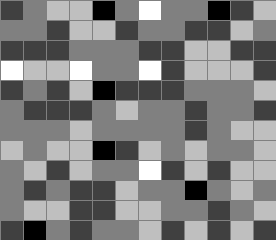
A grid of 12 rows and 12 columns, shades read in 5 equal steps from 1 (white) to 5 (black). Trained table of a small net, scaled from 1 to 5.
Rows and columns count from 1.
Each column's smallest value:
1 2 2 1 2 2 1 3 2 2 2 2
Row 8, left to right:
2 3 2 2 5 4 2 3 2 3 3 2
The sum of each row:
37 37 41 27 41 40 34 33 32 39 34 40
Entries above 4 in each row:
2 0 0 0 1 0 0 1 0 1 0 1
